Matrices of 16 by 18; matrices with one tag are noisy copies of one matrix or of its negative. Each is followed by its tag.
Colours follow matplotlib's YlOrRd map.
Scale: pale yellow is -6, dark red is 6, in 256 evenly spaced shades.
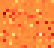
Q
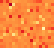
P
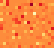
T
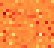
Q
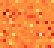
Q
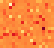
P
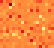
P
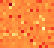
P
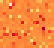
P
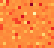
T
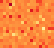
P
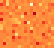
T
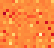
Q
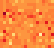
Q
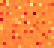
T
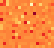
T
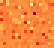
T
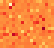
P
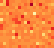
T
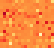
Q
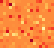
P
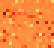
Q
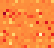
Q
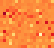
Q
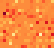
Q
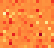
Q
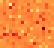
P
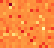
P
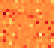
Q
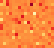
T
